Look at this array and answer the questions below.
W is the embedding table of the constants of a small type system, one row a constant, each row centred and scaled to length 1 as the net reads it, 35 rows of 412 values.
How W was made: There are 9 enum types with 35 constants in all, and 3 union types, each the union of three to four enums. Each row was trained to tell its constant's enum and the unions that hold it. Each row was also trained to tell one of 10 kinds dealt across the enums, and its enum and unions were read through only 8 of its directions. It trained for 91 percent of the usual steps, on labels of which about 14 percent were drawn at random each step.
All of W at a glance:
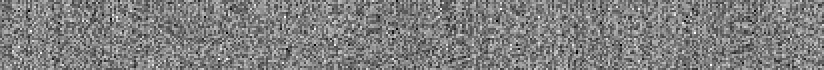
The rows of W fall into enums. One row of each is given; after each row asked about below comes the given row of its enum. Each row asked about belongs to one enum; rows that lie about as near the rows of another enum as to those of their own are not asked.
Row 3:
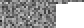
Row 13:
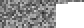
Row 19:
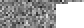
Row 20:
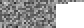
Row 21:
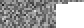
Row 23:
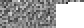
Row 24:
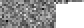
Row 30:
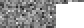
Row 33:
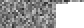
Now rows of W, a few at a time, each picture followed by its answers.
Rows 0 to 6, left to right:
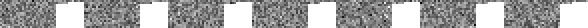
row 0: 23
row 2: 3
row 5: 3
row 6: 24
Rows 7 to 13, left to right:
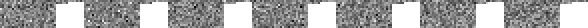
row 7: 30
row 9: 23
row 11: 21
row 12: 3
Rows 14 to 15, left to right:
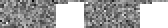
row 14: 30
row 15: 33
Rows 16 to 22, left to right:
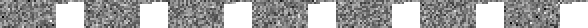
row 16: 33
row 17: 23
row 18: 13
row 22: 24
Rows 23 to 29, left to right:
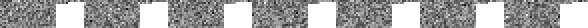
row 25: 23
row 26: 30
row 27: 3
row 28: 24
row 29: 20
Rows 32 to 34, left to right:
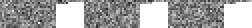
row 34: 21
